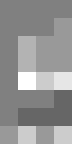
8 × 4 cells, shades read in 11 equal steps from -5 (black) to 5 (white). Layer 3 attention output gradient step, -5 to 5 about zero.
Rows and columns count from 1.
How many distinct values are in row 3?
3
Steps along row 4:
up down same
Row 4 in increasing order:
0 1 1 2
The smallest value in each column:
0 -1 -1 -1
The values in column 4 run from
-1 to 4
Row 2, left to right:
0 0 0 1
